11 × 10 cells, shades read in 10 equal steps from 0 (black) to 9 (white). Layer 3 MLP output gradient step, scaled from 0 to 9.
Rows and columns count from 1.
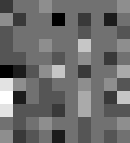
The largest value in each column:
9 5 4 5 7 4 7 4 5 7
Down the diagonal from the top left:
2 2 4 5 3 4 5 4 3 5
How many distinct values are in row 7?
4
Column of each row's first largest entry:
4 1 2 7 7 5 1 1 1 4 1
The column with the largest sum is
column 1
